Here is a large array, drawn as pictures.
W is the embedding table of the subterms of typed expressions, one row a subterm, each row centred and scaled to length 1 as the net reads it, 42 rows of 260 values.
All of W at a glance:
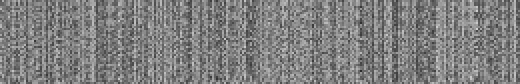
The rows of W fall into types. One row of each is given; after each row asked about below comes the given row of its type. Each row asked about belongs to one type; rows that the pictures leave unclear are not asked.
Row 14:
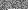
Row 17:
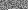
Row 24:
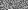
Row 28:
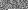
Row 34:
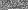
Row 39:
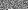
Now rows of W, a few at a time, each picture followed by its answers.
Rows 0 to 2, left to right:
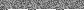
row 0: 14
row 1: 24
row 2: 24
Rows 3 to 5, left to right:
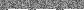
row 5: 14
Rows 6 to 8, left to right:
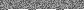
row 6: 24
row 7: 17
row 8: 28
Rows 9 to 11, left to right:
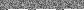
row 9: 24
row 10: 39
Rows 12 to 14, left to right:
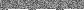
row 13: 17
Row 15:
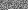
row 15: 17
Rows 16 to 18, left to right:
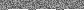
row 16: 34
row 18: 24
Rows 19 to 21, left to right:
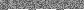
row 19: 28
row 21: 17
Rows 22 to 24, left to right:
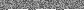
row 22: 28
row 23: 14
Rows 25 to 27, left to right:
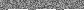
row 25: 28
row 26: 34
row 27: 24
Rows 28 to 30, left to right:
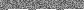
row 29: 17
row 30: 17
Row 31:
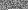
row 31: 34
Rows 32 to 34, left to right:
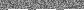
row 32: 39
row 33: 28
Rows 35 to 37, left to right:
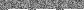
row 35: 17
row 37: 14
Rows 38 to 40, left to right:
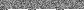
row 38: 14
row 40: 24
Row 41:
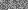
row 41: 28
